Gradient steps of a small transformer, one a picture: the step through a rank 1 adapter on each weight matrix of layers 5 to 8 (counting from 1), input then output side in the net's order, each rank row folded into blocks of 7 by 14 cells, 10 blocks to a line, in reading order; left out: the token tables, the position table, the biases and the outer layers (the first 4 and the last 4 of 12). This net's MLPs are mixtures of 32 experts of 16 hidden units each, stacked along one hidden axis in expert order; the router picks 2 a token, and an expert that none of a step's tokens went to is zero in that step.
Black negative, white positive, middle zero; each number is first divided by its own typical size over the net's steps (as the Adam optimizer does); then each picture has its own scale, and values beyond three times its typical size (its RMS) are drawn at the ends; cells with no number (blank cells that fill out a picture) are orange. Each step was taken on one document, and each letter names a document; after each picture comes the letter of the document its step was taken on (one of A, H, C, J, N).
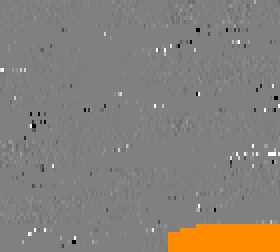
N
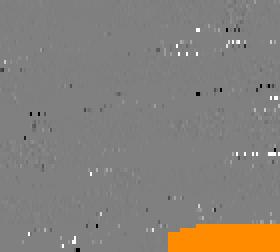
N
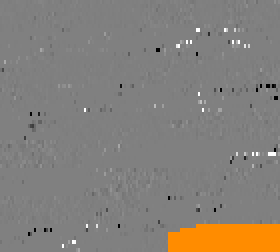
N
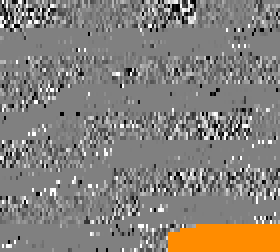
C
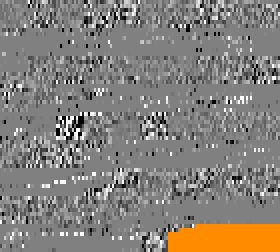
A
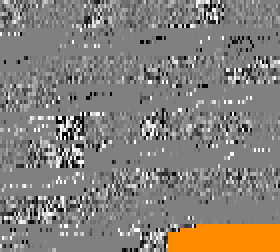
A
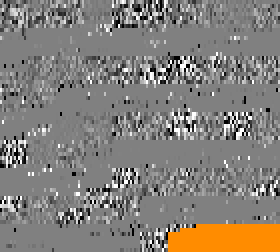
C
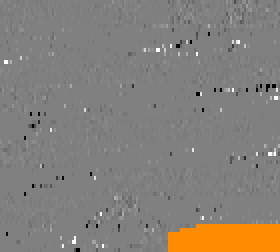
N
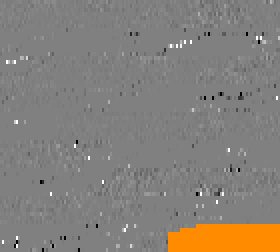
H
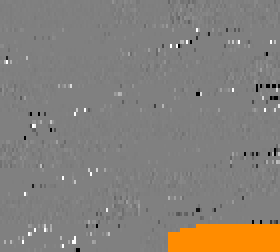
N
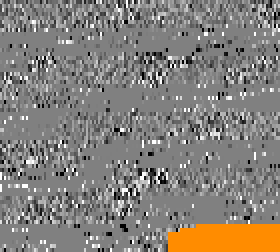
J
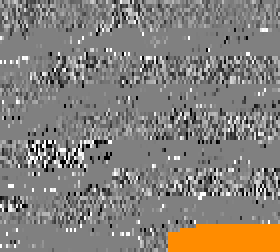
C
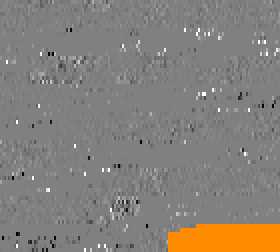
H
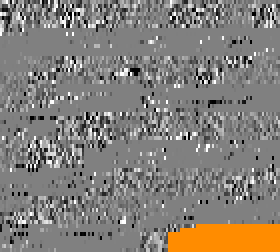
A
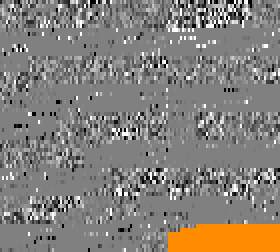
A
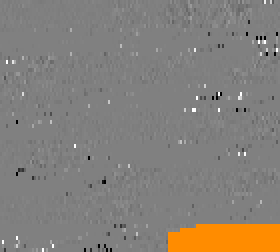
H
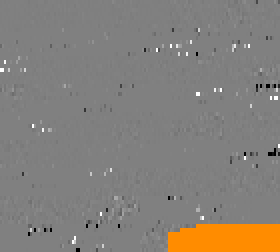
N
